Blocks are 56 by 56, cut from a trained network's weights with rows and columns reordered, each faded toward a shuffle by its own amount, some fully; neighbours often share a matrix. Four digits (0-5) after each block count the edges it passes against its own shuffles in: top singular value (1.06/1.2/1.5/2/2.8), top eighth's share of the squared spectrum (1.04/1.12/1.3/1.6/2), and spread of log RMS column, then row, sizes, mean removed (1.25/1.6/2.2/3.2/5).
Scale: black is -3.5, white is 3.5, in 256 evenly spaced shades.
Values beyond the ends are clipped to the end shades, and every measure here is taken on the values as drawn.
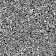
0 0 0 0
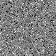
0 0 0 0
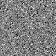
3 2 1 1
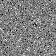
0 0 0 0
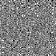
3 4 2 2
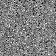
0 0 0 0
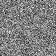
0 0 0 0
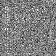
2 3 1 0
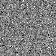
1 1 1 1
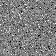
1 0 0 0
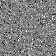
2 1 1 0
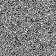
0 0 0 0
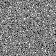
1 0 0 0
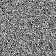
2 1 0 0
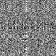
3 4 1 2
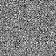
3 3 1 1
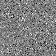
1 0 0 0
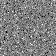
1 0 0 0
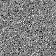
2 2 0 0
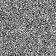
0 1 0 0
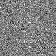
2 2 0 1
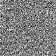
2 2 0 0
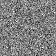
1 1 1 0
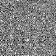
2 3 1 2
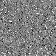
1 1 0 0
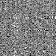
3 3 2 2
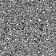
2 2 0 1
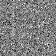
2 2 0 1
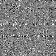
2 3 0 2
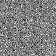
1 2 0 1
